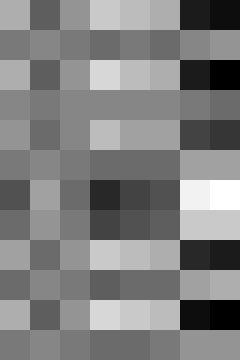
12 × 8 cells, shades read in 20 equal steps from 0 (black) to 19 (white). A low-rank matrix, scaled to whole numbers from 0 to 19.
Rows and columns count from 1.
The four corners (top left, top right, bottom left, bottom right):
13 1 9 11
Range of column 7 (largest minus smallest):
17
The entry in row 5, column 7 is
5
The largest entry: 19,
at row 7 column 8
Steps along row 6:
up down down same same up same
